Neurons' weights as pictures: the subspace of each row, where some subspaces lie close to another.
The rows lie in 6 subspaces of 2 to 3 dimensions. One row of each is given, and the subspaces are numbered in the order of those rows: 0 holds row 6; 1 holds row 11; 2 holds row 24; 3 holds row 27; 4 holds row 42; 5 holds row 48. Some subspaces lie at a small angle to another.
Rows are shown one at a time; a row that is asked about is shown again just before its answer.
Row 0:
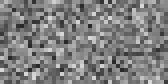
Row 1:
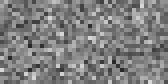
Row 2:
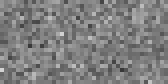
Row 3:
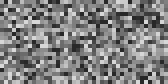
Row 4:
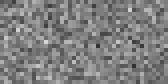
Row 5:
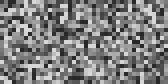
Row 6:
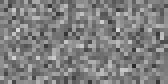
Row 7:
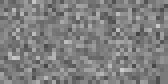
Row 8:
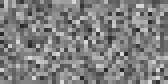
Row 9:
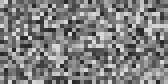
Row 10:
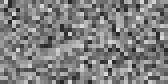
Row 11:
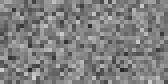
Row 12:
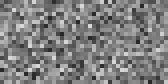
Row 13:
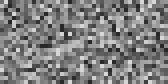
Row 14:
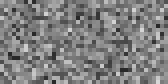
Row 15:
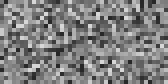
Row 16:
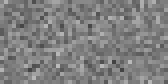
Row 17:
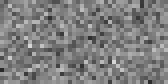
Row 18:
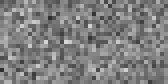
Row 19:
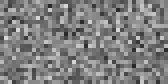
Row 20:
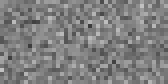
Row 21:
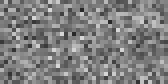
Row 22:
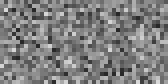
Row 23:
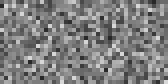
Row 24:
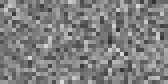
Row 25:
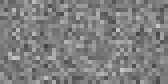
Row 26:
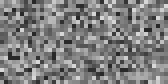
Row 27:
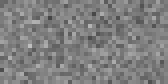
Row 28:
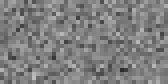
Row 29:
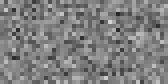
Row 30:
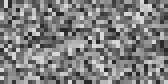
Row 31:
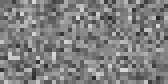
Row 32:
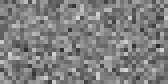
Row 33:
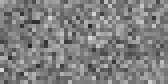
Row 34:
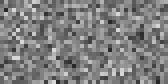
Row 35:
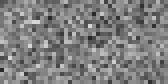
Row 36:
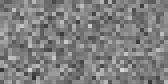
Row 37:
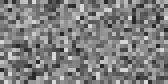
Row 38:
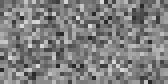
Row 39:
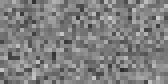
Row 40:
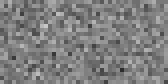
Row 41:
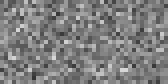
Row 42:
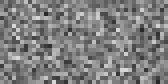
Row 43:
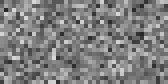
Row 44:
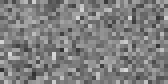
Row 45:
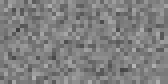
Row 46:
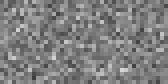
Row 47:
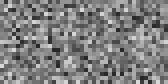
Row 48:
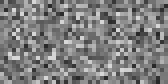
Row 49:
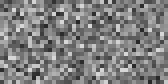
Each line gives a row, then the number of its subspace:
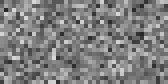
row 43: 4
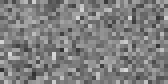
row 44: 4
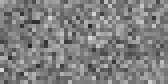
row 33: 3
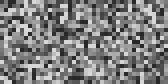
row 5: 3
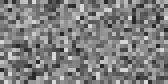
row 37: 4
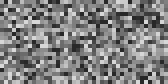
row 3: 5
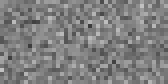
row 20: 3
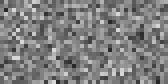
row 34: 4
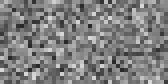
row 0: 1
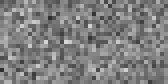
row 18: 3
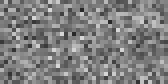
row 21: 5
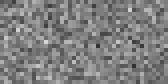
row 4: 3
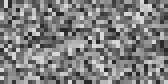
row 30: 2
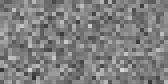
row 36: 1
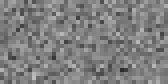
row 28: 0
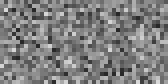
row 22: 4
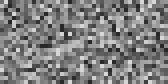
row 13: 2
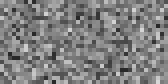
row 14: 4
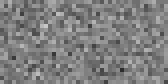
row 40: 2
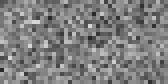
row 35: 3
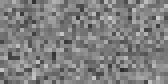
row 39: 5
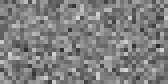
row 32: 4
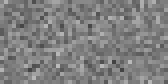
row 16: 2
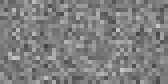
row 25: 5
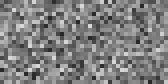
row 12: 1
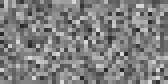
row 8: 2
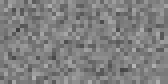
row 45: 0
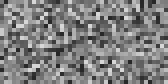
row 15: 2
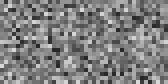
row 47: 4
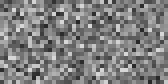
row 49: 1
